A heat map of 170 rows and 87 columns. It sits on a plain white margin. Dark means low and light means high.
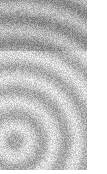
The halves do not mirror each other. Concentric rings centre on the bottom left. The values follow a bell shape. The bottom part is higher, past a seam about 30% of the way down. Overall the values sit about 70% of the way up the scale.
